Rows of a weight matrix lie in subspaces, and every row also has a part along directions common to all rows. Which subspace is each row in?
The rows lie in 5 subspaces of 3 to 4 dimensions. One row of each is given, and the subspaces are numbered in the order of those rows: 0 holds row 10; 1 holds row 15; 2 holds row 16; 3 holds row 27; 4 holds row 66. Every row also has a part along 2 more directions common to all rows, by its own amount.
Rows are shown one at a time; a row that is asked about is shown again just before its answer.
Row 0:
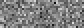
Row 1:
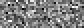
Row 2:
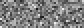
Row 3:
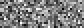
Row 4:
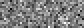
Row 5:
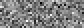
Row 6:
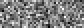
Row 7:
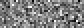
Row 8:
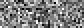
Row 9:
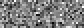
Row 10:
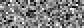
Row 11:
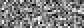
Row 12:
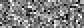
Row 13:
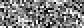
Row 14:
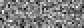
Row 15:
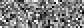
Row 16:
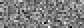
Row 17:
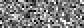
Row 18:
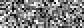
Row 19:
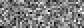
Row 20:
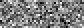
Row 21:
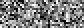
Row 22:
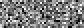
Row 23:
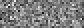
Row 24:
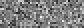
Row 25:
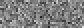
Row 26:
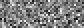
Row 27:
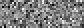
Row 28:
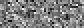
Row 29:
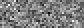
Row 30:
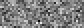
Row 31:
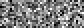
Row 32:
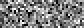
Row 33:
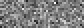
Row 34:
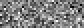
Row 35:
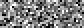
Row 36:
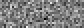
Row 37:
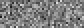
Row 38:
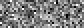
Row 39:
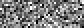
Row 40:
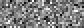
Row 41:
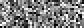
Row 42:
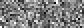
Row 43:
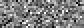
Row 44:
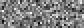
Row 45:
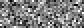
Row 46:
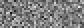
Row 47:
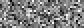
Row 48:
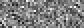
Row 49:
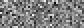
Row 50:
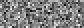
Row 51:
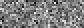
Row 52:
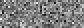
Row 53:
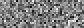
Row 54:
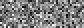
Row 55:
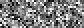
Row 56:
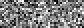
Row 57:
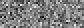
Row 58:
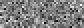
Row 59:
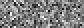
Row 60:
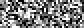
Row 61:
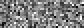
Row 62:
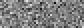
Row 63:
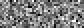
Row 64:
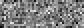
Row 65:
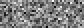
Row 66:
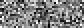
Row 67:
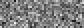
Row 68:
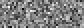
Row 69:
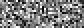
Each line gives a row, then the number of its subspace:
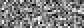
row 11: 0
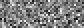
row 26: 1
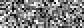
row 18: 2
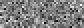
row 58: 2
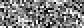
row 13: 4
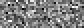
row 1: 0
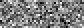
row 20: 2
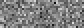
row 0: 3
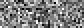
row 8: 2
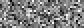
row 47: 1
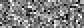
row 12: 1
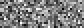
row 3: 2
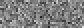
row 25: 0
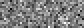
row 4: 2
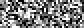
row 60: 0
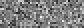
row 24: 0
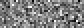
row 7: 1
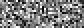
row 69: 0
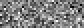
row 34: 2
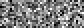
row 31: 2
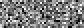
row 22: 2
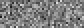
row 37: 4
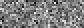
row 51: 4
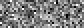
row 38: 3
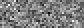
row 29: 1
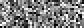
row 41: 1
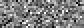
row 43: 3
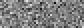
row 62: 4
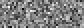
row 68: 3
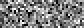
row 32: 2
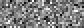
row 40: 3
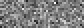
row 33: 2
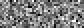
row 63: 1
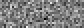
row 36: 3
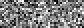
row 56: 0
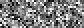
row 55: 4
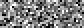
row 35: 3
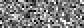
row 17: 2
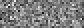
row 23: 1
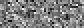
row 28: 0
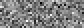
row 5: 4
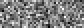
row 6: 2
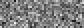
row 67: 1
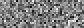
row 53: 1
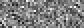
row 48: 4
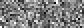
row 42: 1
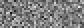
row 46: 4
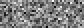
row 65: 2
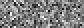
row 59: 4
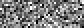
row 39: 4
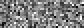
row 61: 1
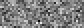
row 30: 1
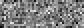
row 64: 3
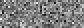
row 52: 0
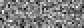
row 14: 0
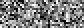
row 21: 4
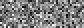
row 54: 3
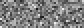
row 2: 4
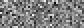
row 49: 4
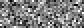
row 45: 3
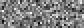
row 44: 0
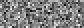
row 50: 3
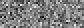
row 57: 4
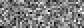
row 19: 0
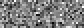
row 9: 3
